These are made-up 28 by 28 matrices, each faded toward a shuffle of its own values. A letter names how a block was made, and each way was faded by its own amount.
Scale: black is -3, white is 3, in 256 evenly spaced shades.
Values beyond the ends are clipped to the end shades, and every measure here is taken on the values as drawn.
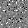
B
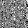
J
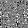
B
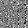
J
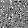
B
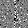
J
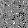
B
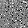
B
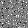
B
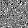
B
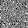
B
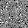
B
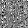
J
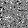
B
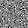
B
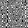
J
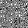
J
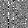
J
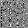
J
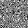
J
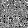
B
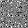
B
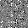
B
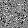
B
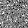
B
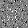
B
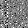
J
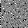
B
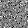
B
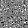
B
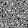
B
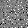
B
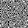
J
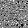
B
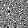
B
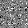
B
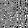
J
